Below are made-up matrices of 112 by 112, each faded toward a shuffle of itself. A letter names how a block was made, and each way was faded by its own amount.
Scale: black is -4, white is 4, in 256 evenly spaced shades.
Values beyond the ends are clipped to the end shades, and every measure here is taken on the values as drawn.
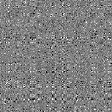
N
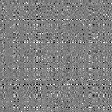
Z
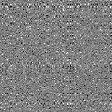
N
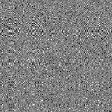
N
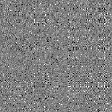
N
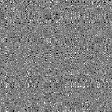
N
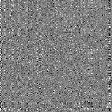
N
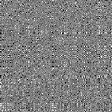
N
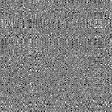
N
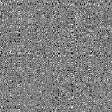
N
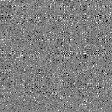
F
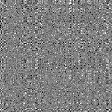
N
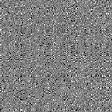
N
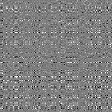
Z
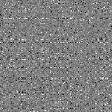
F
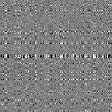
Z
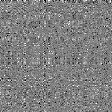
N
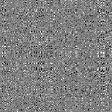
N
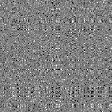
N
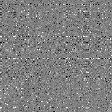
F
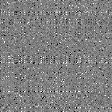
F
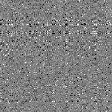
F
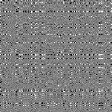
Z
